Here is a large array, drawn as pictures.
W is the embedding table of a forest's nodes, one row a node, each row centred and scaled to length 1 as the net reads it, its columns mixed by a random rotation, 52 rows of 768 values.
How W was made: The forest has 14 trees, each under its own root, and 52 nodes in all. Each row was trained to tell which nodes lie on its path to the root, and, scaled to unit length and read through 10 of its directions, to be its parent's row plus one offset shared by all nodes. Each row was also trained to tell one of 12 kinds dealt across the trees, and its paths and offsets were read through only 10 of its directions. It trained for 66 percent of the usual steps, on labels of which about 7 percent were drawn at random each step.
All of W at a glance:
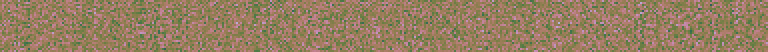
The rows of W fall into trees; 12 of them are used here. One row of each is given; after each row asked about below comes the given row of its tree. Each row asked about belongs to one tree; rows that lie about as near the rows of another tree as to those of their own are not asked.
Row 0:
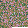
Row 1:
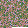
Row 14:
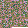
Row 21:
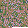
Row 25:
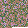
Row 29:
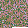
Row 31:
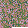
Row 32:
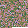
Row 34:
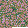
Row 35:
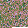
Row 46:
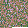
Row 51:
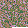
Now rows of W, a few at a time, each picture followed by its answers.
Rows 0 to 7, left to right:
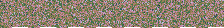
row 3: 29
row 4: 21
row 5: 1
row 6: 51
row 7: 29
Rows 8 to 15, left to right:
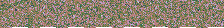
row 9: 35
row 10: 34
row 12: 21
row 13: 35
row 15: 1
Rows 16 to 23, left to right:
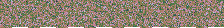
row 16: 1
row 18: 0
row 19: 31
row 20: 34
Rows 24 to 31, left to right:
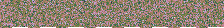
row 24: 32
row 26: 14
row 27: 0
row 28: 34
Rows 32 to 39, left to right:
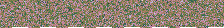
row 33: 31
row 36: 34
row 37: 0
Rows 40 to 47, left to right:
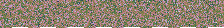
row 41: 25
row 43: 1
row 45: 32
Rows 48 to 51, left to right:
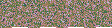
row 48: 14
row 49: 35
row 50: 0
